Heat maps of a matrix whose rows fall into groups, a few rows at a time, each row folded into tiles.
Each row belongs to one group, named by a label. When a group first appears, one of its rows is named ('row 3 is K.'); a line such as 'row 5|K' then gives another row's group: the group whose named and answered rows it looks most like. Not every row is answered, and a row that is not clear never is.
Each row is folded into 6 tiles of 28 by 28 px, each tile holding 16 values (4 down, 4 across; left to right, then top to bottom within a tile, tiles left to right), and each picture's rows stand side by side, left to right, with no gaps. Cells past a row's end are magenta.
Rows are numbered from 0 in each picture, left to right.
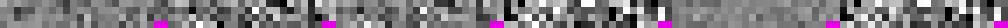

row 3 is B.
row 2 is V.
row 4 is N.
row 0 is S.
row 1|V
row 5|B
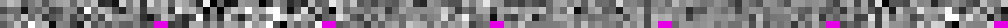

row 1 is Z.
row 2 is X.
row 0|V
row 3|N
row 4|S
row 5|Z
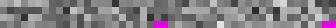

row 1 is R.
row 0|S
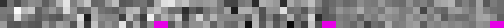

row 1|S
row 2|R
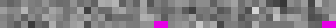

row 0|R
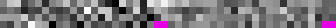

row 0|V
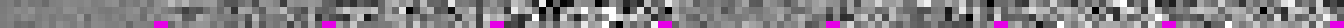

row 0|N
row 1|S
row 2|N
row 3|Z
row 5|B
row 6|R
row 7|R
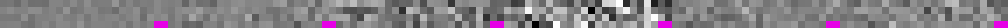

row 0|N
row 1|N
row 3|R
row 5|R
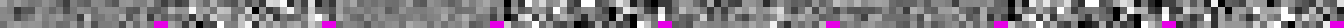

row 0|S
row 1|R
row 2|X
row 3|B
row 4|Z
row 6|B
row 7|Z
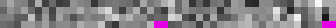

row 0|Z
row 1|X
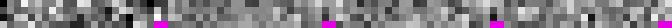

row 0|B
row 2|X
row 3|N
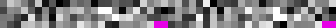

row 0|Z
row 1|Z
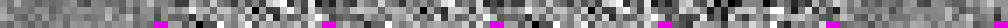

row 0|X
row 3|R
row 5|X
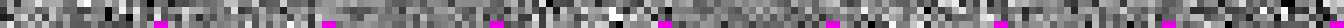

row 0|B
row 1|N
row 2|S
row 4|V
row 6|S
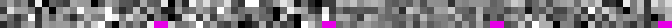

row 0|Z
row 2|S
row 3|V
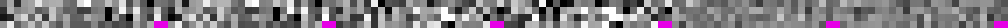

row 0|B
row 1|B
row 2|Z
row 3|Z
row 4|X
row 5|S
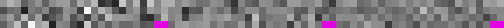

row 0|V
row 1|S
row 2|V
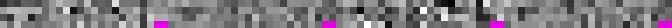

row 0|N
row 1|S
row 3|S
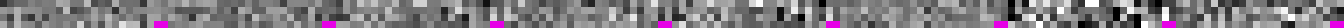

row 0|N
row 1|S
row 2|B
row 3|X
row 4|B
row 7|Z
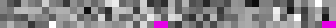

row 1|X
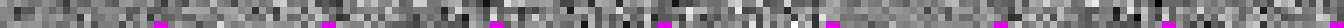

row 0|S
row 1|R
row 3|S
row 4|N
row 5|R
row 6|B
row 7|R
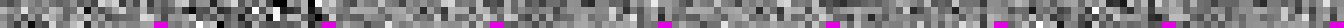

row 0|R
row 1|V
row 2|R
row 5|N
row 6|V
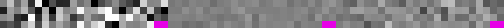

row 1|N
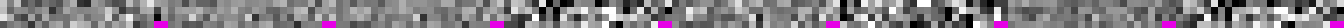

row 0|X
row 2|N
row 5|B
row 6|S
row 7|Z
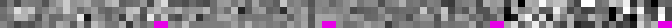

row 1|N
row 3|B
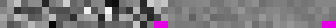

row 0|V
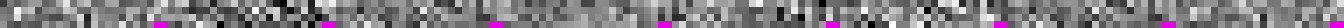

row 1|V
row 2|V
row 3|X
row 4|B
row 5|R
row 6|V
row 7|N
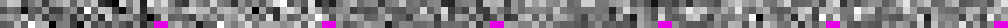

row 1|R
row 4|N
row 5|N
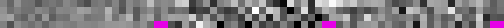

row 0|X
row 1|V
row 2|S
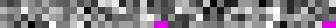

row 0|R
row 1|Z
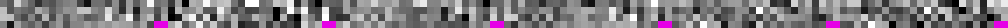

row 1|B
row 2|B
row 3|X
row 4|V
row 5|V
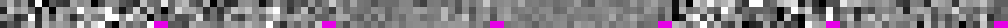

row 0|Z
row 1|Z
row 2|X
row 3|X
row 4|B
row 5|S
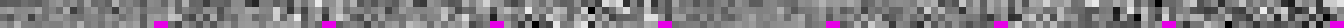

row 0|N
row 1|X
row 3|R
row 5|V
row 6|B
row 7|V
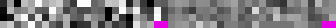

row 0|B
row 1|V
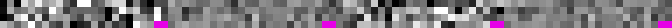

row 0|B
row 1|S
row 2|Z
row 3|S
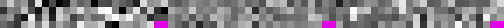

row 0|Z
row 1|R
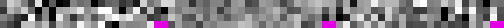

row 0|Z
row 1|X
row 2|B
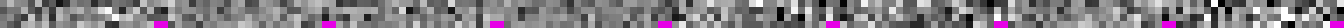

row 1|X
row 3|S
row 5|B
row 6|X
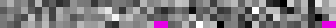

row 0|Z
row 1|V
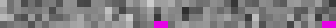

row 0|X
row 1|S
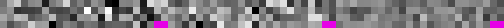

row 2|S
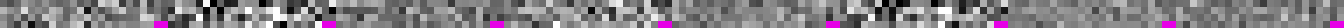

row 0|R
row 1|Z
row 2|S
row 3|R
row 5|Z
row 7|X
